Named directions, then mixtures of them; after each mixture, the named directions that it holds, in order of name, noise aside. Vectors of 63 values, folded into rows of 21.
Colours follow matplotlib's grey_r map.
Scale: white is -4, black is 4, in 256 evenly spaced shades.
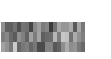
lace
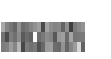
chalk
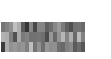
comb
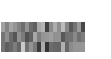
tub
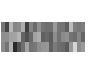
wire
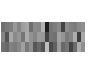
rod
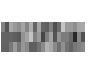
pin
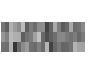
rod, wire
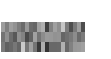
tub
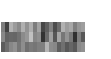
pin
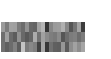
tub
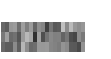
chalk, pin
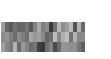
lace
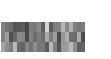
lace, rod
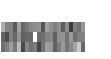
chalk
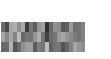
comb, rod, wire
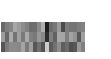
comb, rod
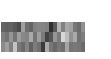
lace, rod, tub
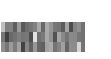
chalk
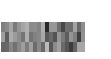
lace, rod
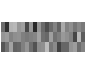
comb, pin, wire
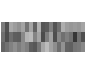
pin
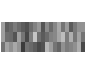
chalk, comb, lace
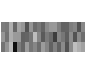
chalk, lace, wire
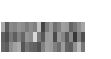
chalk, pin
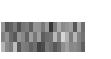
lace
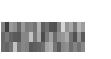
lace, pin
